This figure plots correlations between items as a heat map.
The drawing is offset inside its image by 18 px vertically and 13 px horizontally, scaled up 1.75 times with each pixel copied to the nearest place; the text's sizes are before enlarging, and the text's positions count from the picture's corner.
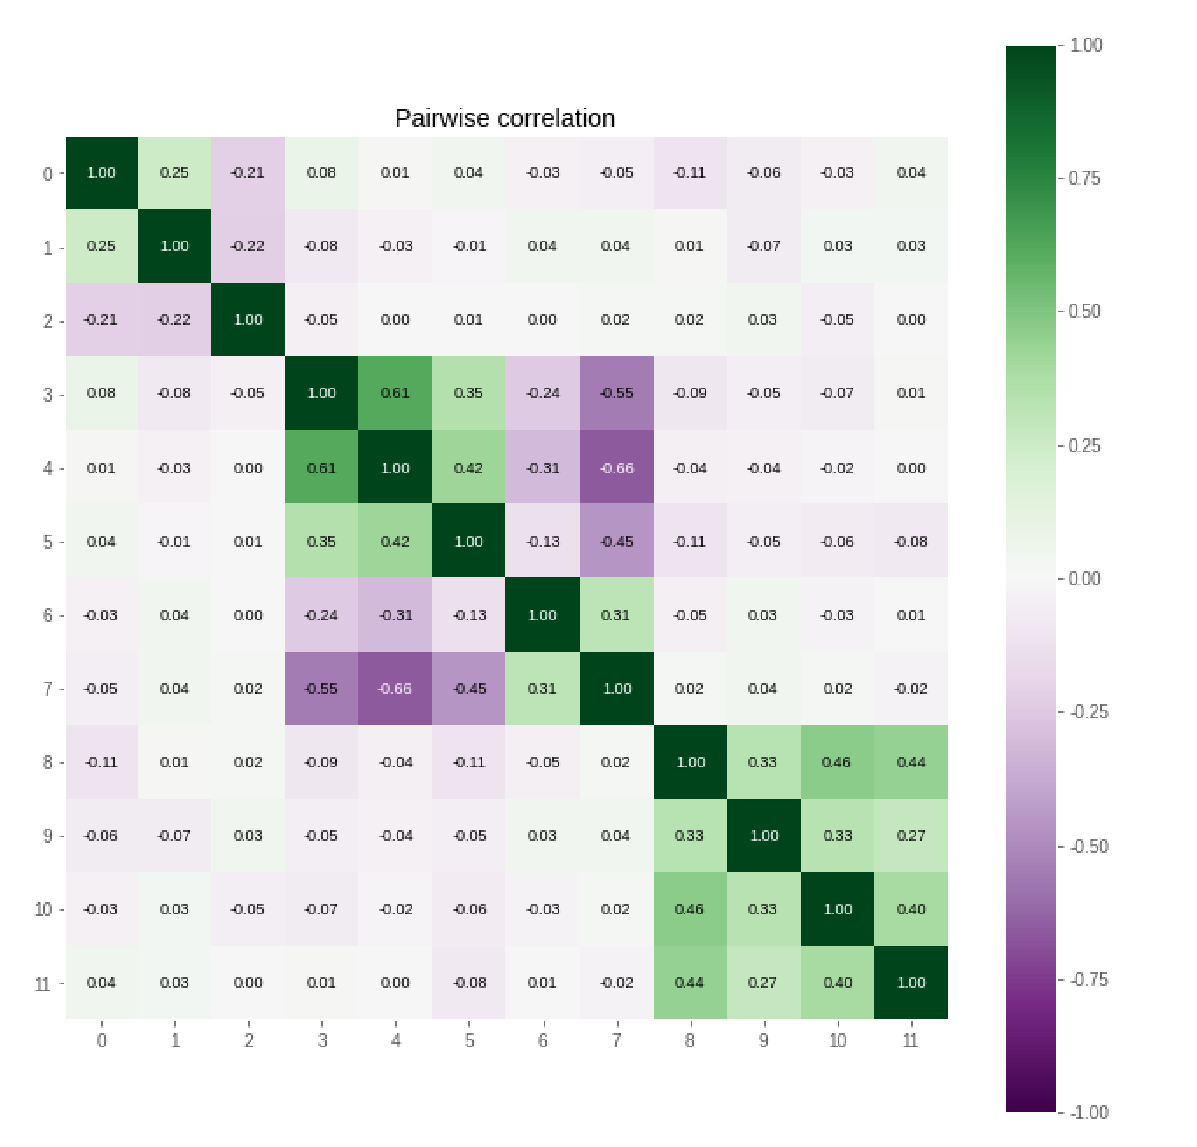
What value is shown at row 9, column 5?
-0.05
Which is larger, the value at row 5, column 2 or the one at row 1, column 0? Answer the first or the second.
the second
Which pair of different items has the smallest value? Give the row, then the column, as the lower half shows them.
7, 4
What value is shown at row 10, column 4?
-0.02
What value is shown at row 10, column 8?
0.46
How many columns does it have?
12
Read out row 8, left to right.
-0.11 0.01 0.02 -0.09 -0.04 -0.11 -0.05 0.02 1.00 0.33 0.46 0.44
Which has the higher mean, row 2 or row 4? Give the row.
4
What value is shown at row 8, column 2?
0.02
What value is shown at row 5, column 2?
0.01
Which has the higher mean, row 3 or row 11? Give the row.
11
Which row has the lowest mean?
7
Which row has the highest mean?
11
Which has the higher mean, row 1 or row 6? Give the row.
1
